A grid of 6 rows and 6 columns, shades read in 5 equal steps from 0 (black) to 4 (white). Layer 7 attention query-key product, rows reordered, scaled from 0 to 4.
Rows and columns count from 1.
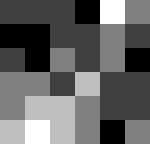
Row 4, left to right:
2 2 1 3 1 1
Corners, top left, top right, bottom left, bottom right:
1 2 3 2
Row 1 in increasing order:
0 1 1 1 2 4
